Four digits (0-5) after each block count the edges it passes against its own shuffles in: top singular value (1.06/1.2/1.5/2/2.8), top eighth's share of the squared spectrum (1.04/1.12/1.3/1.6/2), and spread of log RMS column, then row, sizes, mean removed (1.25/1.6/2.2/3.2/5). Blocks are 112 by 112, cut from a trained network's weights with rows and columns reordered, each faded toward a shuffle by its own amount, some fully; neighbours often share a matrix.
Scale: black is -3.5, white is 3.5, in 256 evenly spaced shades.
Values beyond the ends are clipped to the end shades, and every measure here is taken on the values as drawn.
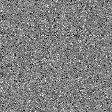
2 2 1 1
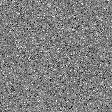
0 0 0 0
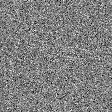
0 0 0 0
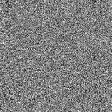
3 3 1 1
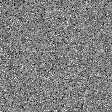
0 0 0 0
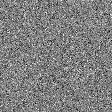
0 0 0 0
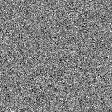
2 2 0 1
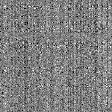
4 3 1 3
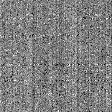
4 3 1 2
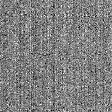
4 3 1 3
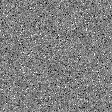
0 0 0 0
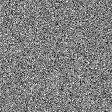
2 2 0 0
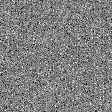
1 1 0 0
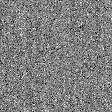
2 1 0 0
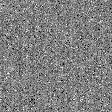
2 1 0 0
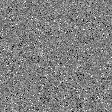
2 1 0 0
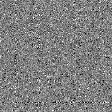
3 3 2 1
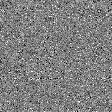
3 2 1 1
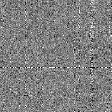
4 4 3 2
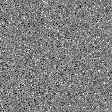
2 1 0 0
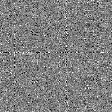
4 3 2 1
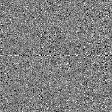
3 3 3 1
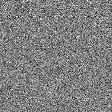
2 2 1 2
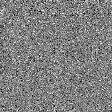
2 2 0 2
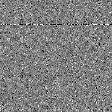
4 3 2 1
